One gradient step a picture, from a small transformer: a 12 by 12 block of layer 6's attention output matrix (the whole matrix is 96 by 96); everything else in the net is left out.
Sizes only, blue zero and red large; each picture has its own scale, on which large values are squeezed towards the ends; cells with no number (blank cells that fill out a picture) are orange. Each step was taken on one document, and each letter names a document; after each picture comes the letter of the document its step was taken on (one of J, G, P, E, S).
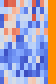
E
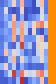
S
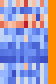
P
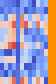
E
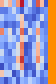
S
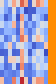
E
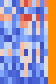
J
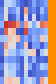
P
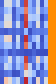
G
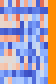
P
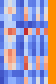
G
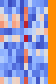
P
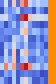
J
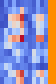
S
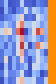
S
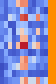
J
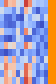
P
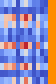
J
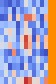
G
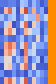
J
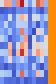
S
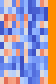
P
